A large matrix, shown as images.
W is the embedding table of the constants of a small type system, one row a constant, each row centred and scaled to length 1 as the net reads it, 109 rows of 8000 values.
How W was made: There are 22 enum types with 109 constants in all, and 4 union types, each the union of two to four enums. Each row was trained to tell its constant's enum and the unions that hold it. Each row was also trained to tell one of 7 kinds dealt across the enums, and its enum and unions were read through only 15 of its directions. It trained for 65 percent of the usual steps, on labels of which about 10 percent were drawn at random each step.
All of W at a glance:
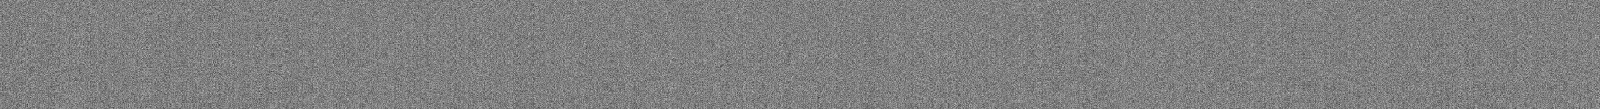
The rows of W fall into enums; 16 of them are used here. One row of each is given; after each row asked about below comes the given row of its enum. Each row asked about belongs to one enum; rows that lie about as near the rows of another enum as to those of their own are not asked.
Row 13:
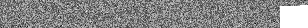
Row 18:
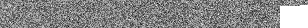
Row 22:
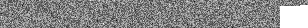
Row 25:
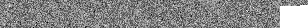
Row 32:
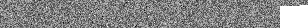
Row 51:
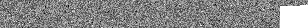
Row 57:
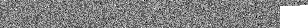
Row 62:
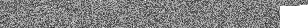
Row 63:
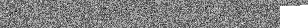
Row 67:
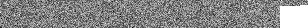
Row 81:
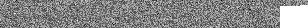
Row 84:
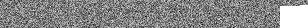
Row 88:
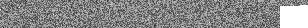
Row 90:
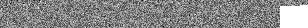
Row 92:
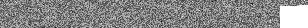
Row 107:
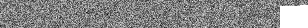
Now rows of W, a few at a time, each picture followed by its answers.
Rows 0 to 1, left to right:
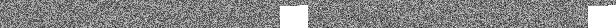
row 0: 92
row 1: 81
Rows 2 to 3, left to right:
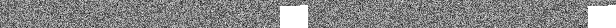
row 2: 22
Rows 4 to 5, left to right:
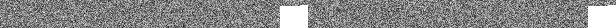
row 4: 84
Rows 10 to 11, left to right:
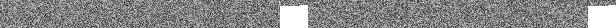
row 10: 18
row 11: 13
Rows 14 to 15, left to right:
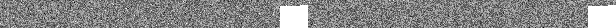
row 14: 25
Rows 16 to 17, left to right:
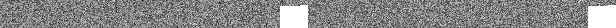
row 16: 90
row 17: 22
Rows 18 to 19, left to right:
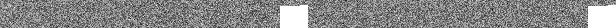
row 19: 88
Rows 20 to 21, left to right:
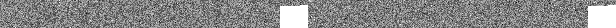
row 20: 13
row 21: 51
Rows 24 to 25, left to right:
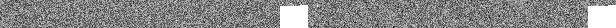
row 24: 88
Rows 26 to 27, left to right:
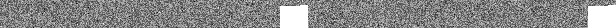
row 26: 22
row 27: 25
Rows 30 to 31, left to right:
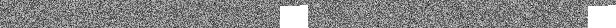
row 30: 51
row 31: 25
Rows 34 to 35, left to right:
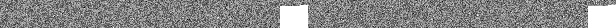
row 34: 62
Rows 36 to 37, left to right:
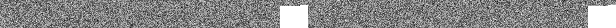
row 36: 88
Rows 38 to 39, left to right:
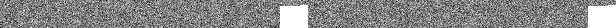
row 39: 84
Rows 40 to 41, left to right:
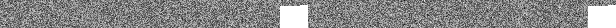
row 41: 25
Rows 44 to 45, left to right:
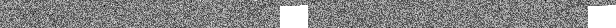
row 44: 81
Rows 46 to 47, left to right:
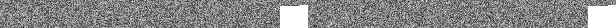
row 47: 62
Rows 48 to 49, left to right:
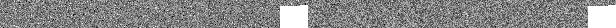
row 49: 67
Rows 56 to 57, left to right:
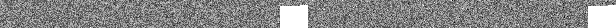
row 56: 81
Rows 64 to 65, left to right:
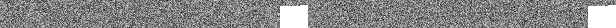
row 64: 81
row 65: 51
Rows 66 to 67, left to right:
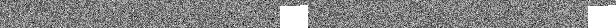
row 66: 22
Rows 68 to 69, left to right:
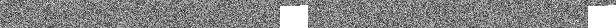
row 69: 22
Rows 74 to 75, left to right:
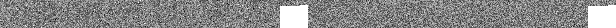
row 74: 13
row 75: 88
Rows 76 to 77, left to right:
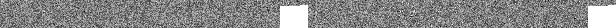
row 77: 18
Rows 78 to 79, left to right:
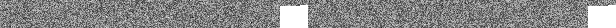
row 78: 25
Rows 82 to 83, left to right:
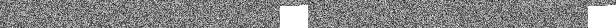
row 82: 84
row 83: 62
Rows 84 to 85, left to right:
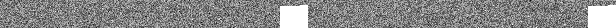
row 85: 51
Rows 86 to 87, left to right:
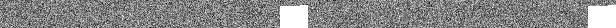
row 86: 90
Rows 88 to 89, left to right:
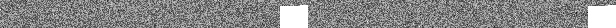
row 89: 62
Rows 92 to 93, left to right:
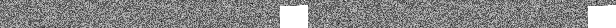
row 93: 92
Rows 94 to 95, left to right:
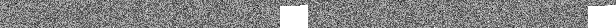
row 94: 81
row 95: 62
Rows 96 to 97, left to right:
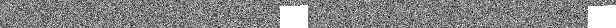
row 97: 57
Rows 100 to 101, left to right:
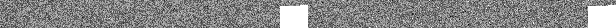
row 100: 84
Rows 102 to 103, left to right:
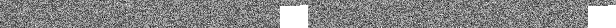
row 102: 84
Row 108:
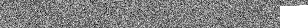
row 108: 88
